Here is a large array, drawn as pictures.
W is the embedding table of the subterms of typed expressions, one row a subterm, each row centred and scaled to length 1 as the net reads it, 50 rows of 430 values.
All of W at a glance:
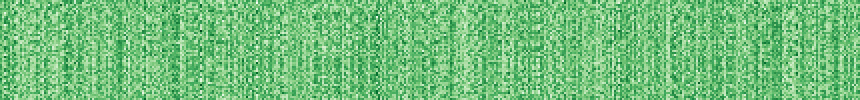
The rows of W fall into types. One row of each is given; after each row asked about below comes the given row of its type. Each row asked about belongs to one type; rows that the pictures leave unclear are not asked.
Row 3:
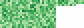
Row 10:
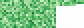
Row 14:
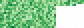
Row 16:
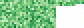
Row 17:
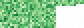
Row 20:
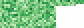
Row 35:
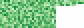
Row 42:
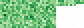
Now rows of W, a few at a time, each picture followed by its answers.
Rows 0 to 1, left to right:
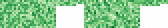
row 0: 14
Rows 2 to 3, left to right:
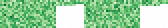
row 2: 10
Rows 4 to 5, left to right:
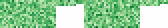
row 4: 42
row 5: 17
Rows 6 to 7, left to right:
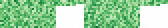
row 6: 35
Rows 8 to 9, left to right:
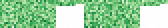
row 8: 16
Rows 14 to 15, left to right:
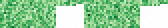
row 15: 42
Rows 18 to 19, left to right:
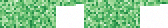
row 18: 10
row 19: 10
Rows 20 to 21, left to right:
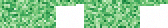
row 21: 20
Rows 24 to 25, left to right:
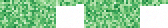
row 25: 3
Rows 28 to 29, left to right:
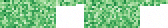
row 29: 14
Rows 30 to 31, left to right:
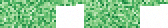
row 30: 35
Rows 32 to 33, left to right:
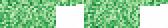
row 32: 14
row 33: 14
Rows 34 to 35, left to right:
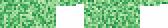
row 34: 14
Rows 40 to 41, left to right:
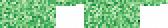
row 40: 16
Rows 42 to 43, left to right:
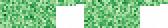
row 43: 35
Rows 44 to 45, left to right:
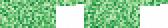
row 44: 35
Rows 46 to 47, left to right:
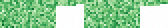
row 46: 17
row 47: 10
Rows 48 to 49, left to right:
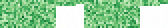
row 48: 16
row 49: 42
